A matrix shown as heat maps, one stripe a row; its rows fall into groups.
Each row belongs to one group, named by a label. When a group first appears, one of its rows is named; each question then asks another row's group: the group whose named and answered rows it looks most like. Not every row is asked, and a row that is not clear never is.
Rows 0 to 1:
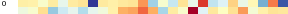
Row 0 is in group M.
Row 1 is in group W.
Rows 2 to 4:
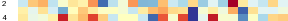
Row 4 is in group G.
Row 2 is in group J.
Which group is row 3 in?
G
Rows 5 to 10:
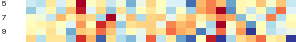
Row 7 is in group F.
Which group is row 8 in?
G
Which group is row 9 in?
G
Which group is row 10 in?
M
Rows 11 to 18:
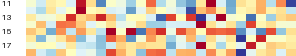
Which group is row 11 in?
M
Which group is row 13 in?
G
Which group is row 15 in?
F
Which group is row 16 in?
F
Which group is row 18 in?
F
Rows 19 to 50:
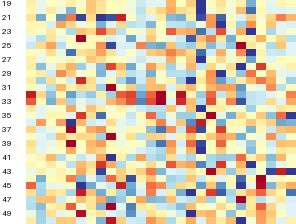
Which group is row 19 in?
G
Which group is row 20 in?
G
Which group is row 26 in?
G
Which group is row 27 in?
G
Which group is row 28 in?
F
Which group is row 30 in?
M
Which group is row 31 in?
F
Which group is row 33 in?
F
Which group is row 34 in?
G
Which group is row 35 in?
M
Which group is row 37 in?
G
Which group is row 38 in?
F
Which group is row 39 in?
G
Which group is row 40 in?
G
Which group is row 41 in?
J
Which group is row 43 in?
M
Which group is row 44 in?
F
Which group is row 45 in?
F
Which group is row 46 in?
M
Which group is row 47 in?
J
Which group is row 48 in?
F
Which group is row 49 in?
M
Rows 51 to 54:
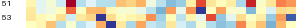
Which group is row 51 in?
W
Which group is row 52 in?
G
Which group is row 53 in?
M
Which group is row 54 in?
J
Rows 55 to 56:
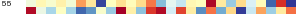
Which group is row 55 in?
M
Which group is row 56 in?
F
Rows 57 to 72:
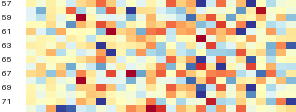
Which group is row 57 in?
G
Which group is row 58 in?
F
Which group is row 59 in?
M
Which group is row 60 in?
G
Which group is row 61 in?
F
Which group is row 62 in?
W
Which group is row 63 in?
M
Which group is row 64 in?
J
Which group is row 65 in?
G
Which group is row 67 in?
F
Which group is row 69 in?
G
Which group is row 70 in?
G
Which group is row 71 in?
M
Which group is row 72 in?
W
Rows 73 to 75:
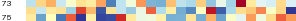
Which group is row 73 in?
J
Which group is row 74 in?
M
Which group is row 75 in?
W
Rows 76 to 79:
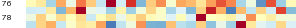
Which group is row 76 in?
F
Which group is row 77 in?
M
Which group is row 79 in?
J
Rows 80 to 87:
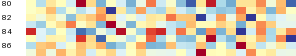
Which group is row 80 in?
M
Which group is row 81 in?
J
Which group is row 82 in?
G
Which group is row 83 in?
F
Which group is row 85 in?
M
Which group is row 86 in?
J
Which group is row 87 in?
W
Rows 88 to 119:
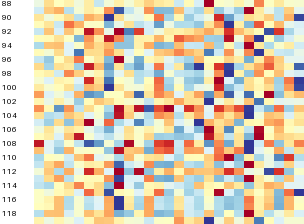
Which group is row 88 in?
W
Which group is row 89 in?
J
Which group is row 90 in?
M
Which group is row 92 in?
F
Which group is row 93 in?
G
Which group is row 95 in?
G
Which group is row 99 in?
M
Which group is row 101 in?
F
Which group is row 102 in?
G
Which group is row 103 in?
F
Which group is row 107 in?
W
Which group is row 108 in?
F
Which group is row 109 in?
F
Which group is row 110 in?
M
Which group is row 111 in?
J
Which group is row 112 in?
F
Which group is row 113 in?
J
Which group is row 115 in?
M
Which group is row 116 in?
J
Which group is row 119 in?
G
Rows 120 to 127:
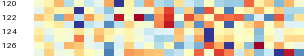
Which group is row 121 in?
W
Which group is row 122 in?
F
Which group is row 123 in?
W
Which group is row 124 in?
G
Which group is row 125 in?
G
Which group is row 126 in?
W
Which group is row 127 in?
M
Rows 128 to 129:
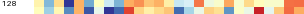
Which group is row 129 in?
W
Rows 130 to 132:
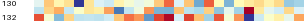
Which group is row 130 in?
W
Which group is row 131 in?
J
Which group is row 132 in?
F
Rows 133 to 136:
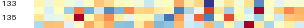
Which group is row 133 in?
G
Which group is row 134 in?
W
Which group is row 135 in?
G
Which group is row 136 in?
J
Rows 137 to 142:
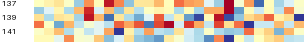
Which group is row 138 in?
M
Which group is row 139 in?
M
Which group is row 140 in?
F
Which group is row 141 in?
J
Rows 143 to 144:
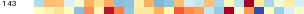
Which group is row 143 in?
J
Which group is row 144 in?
G
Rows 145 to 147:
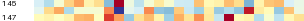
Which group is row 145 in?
F
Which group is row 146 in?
J
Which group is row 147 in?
G
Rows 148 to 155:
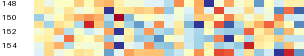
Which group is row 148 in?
G
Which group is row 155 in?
M
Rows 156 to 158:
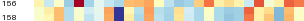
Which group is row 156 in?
W
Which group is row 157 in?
J
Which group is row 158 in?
J
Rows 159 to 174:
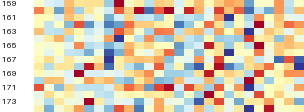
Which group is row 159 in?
F
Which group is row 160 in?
F
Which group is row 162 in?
W
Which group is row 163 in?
F
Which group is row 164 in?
J
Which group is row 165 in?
W
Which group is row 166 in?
W
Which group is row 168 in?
M
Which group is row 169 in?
W
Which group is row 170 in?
J
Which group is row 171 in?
F
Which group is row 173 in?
M
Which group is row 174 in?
F
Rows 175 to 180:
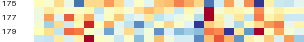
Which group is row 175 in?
G
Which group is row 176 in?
W
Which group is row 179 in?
W
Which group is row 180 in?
M
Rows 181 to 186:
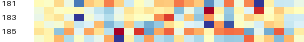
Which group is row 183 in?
W
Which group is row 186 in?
J
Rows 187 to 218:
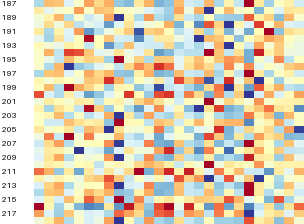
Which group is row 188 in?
G
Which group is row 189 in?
J
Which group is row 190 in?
W
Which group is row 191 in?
F
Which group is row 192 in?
M
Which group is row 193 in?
W
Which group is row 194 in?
W
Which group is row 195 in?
F
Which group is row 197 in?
J
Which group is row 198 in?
G
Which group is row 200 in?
F
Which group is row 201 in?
W
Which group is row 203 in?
J
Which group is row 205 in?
M
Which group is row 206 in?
W
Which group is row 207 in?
J
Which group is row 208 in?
W
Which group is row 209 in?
J
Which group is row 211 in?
F
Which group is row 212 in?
G
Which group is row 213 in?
J
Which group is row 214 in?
J
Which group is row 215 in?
F
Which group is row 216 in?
F
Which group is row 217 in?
F
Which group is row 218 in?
J
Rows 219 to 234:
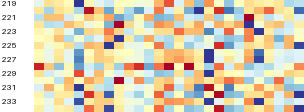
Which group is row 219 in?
W
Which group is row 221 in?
J
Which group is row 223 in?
G
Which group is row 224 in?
J
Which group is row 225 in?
M
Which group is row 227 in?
G
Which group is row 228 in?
F
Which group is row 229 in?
G
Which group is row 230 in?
F
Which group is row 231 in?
W
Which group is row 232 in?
M
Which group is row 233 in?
G
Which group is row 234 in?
M
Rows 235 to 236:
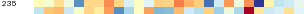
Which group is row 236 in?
J
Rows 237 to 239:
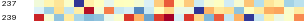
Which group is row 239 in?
F
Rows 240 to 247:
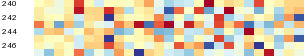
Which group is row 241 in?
G
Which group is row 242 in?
M
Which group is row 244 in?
J
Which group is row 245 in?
M
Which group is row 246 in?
G
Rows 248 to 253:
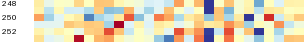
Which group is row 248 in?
G
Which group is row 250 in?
F
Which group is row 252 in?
G
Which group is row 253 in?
G
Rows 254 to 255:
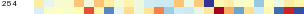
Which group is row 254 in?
G
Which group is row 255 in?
M
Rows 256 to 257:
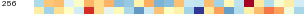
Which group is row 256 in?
J
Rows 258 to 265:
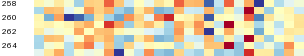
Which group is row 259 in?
J
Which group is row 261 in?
G
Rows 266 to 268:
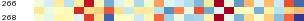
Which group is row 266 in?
M
